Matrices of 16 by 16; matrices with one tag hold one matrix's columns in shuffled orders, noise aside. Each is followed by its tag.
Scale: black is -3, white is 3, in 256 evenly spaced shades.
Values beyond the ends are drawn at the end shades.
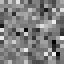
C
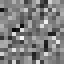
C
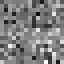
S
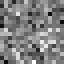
S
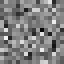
C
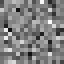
C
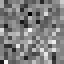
S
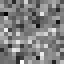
S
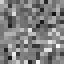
S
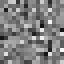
C
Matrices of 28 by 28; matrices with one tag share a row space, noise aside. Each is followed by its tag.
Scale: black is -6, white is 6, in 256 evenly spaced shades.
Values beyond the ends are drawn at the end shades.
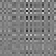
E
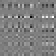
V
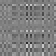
E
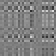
V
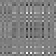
E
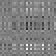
E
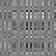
E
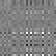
E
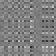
V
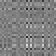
E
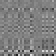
V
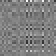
E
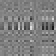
V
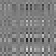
E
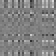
V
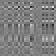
V
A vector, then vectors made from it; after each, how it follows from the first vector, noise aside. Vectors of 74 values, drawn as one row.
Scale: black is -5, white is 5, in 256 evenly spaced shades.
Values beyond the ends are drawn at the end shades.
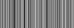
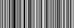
scaled up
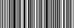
scaled up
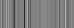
partly zeroed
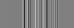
partly zeroed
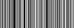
scaled up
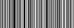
scaled up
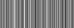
negated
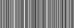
negated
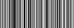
scaled up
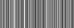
negated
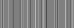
partly zeroed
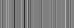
partly zeroed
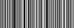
scaled up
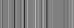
partly zeroed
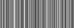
negated
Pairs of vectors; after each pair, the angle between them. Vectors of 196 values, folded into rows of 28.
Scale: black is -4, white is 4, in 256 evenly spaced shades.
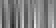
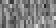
partly aligned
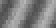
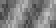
nearly parallel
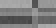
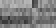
nearly parallel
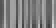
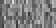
partly aligned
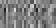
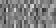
nearly parallel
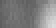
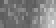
nearly parallel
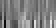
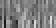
nearly parallel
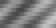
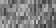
partly opposed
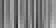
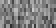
partly opposed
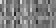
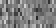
partly aligned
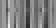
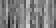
nearly opposite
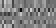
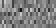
nearly parallel
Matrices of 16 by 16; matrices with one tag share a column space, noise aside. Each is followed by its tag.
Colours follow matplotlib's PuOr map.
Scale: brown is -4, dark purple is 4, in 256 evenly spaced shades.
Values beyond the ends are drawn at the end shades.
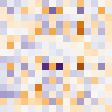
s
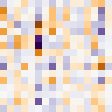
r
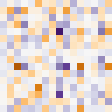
s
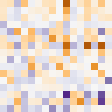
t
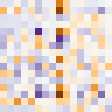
s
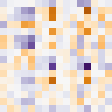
r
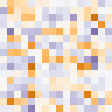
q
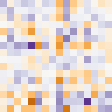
t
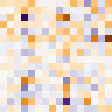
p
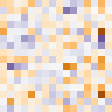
s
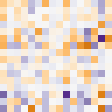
t
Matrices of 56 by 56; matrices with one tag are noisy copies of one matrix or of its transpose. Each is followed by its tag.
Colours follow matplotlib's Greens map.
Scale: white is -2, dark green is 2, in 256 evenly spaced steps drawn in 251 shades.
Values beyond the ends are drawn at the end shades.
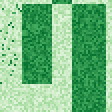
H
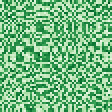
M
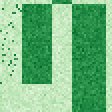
H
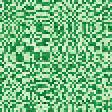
M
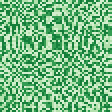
M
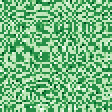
M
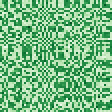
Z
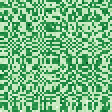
Z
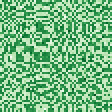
M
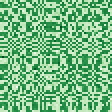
Z
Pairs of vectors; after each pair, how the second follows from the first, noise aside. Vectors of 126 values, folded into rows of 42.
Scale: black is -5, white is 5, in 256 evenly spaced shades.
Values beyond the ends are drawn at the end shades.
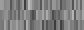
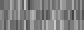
negated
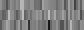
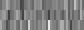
negated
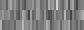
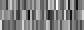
scaled up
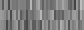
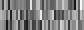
scaled up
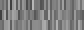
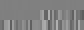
partly zeroed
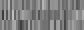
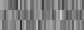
shuffled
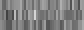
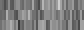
shuffled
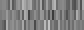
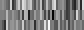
scaled up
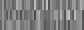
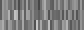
reversed
